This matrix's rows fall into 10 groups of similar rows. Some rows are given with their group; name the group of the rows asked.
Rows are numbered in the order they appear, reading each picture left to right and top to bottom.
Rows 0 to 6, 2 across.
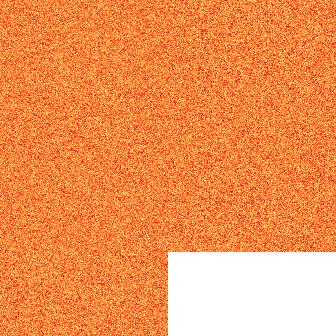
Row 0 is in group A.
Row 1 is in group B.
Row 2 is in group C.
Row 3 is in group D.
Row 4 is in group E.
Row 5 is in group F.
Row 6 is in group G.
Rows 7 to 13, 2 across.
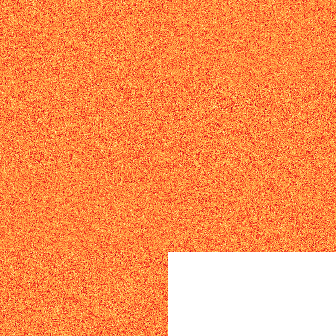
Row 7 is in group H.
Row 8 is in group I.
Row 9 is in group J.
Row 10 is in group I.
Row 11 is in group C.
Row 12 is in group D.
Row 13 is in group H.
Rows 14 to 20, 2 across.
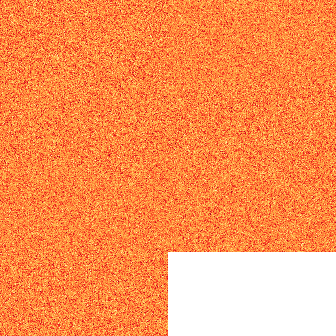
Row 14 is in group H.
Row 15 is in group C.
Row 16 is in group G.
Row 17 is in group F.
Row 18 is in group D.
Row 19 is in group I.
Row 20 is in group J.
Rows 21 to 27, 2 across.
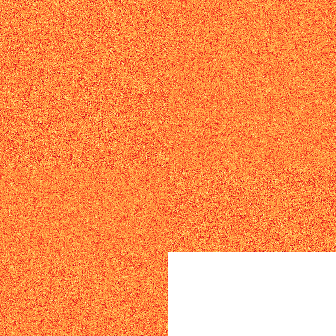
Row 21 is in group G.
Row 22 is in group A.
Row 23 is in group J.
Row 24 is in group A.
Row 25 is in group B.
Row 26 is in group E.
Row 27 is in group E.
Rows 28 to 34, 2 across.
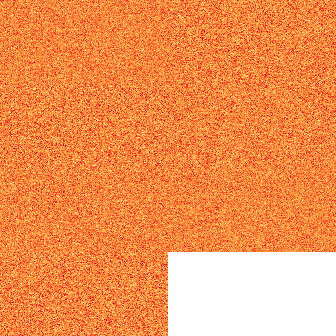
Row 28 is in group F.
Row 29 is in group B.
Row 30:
G
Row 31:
I
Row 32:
F
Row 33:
A
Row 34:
G
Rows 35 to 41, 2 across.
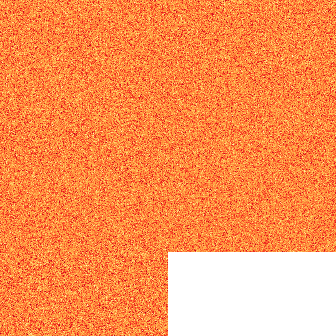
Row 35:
F
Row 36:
C
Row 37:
E
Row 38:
H
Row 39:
E
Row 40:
B
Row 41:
J
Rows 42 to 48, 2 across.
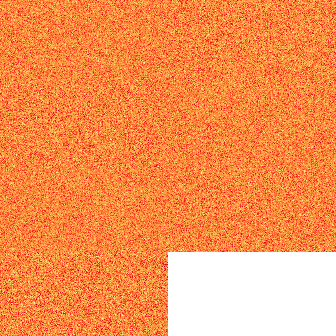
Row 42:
J
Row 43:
A
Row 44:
D
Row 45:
G
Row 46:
E
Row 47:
B
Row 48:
G
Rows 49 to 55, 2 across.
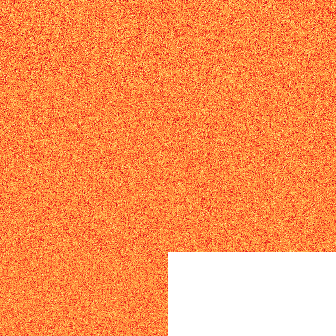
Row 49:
E
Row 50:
I
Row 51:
J
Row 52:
G
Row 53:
D
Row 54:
B
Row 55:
D
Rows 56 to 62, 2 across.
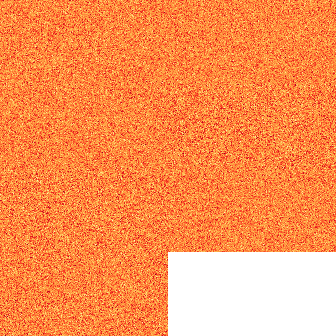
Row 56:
F
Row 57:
H
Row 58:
C
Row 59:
E
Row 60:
A
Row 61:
A
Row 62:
H
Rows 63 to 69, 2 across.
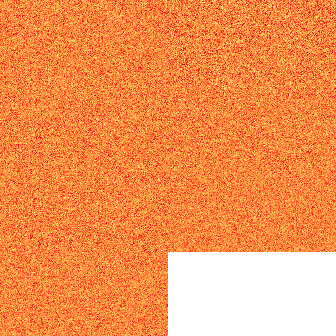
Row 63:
I
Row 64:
I
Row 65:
G
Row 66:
C
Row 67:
B
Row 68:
D
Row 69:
B
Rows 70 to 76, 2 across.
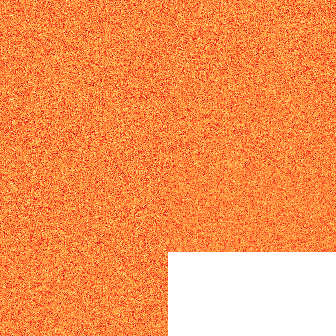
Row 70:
H
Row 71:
E
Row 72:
E
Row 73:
I
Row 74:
B
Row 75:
J
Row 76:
I
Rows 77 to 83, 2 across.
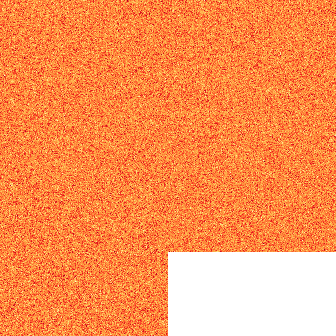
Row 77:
E
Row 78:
H
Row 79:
H
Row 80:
A
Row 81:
B
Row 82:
D
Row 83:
F
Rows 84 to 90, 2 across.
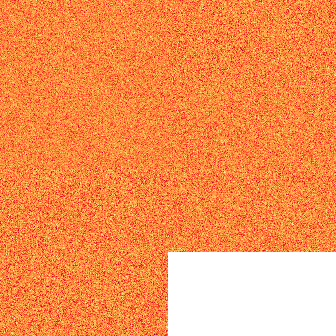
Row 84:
H
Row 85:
E
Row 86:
C
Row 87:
G
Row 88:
G
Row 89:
C
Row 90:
E
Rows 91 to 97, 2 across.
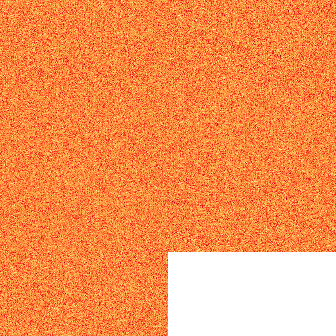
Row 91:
D
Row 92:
H
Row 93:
D
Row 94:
I
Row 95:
E
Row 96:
J
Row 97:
H
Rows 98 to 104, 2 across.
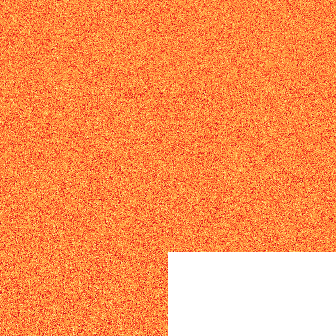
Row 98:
C
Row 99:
D
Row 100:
C
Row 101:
A
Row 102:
G
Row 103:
C
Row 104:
G
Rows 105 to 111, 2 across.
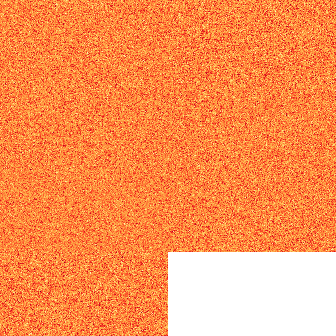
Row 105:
C
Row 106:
B
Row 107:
G
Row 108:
J
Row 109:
C
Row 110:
H
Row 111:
J
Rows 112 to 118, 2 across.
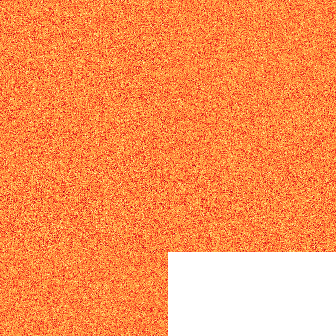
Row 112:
J
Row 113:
A
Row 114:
E
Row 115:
H
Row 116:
F
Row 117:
B
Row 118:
F
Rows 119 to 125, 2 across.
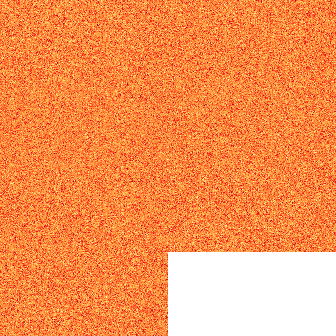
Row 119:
I
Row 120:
E
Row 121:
E
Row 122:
G
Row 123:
E
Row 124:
F
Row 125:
F
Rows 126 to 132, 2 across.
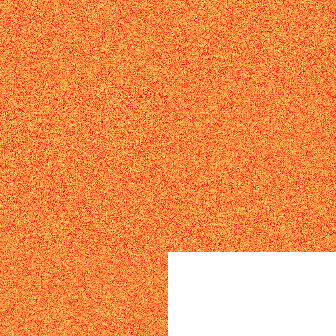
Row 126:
A
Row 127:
G
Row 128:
I
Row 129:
I
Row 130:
F
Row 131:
J
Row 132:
F
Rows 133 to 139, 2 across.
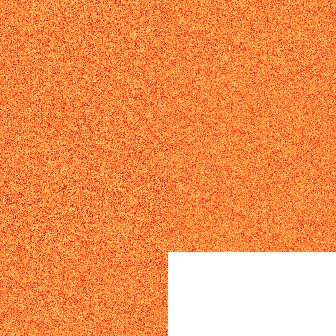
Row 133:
G
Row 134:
H
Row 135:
F
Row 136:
H
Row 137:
I
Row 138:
H
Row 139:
H
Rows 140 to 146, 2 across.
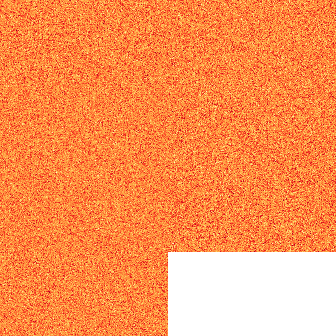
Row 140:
B
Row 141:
H
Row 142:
D
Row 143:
F
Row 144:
C
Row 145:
E
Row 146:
A
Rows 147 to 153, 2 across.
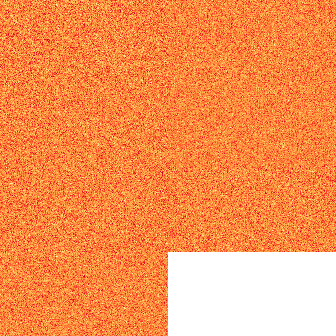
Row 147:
C
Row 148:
F
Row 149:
A
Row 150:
D
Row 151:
H
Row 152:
I
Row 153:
C
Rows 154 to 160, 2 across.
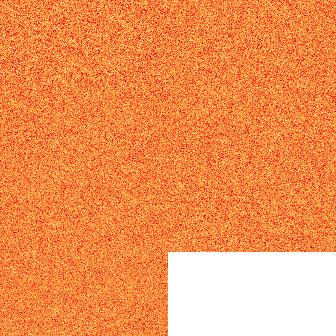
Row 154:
I
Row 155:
D
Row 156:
H
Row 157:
G
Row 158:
G
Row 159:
F
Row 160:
H
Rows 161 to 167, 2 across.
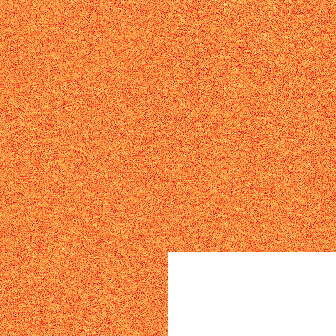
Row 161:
G
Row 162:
C
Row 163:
I
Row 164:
C
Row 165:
I
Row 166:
I
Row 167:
G
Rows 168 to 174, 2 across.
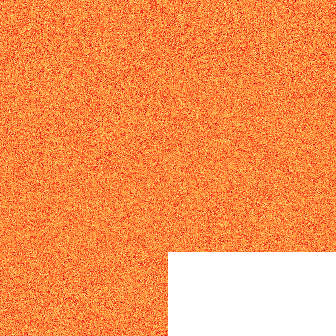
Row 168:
F
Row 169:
E
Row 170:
G
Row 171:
C
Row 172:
A
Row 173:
G
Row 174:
H
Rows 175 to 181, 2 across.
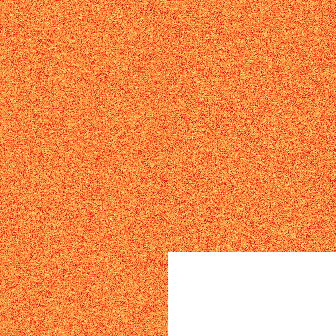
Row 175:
I
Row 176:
J
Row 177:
B
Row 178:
F
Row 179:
G
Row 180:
I
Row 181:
I
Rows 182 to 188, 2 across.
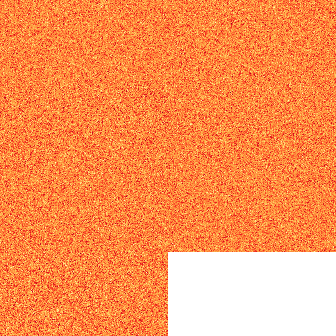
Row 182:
I
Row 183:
I
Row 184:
I
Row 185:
D
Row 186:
J
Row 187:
E
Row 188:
F
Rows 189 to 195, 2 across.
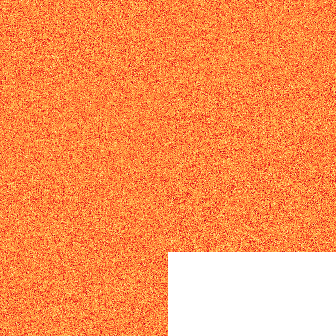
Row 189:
D
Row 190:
H
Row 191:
J
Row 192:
H
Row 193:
F
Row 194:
I
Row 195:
H
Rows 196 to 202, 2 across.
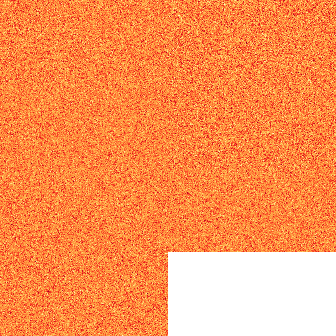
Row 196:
A
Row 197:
C
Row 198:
G
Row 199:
D
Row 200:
E
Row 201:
I
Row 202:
A
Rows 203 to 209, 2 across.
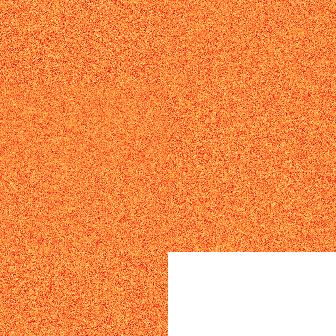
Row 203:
G
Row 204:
G
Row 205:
H
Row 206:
J
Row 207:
B
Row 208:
I
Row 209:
E
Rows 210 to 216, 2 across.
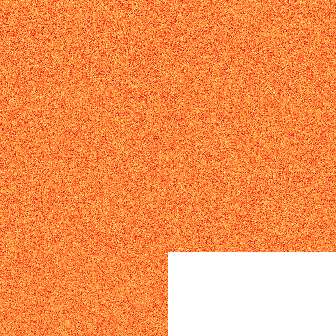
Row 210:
D
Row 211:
E
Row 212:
E
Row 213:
D
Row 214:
F
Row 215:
C
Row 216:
A
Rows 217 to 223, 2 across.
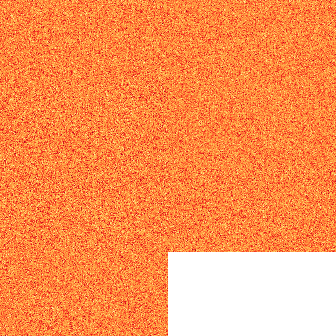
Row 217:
J
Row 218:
J
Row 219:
E
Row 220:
F
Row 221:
A
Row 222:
H
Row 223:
D
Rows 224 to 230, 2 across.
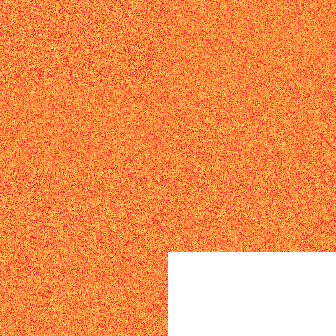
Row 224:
D
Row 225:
H
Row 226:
E
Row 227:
J
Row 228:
A
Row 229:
A
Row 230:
A
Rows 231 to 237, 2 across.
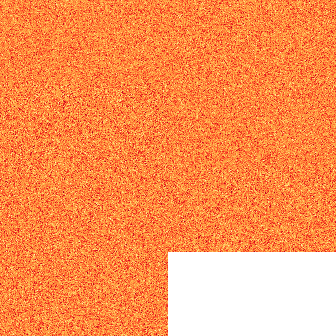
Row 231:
C
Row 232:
B
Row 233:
I
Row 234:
C
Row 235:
G
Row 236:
I
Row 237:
B
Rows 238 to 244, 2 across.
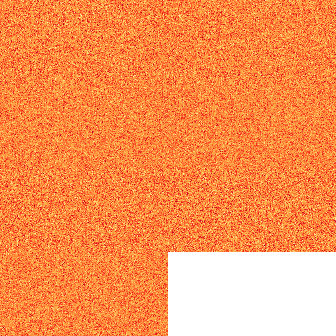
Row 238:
I
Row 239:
J
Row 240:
I
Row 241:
F
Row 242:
J
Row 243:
A
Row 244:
D
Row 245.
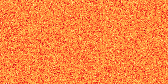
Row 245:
G
